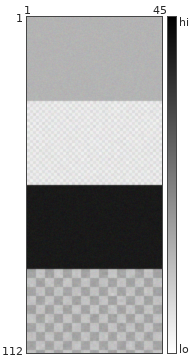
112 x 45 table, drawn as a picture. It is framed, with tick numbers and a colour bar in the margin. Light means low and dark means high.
The table splits into 4 rows of 1 panel. Panel 1,1: low, flat. Panel 2,1: very low, checkered, faint in contrast. Panel 3,1: very high, flat. Panel 4,1: low, checkered.
